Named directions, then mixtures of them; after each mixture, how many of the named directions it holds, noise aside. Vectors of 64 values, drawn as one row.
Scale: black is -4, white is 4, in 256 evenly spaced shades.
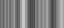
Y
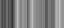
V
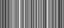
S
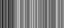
two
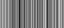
one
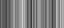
three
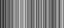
three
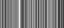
two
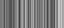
three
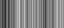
two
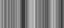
one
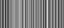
one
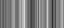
two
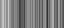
three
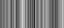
one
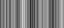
one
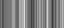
two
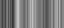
two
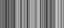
one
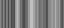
two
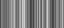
two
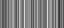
one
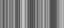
one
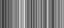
three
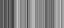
one
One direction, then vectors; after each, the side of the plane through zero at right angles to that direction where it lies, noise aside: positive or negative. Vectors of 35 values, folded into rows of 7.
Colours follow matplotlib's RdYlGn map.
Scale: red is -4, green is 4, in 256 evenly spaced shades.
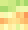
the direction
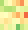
positive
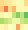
negative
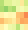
positive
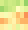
positive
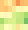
negative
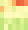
negative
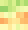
positive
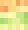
negative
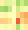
positive
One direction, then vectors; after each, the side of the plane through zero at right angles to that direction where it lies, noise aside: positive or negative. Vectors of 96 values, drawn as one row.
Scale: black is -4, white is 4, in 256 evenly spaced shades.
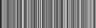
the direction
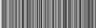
negative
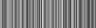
negative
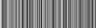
negative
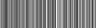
negative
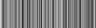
negative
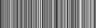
positive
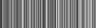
positive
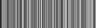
positive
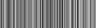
positive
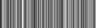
positive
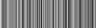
negative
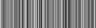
negative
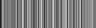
positive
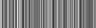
negative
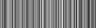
negative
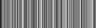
positive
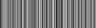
positive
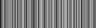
positive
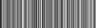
positive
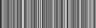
positive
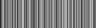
positive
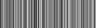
positive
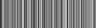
positive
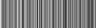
negative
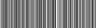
negative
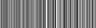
negative
